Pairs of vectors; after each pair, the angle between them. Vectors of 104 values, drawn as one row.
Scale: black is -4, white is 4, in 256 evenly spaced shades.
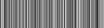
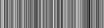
partly aligned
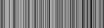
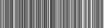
nearly opposite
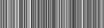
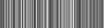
orthogonal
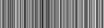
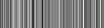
partly aligned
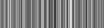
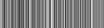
orthogonal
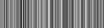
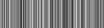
nearly parallel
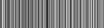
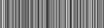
nearly parallel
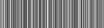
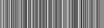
nearly parallel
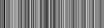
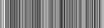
partly opposed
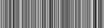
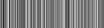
orthogonal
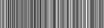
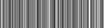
partly aligned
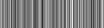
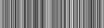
nearly parallel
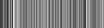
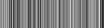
partly opposed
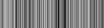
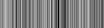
nearly parallel
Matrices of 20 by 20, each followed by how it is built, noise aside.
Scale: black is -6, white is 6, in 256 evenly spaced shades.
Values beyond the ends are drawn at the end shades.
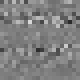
uneven rows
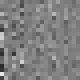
uneven columns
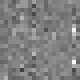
uneven columns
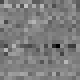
uneven rows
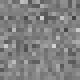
uneven rows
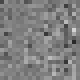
uneven columns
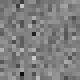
uneven columns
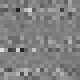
uneven rows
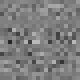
uneven rows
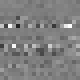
uneven rows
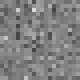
uneven columns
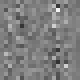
uneven columns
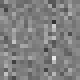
uneven columns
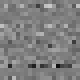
uneven rows
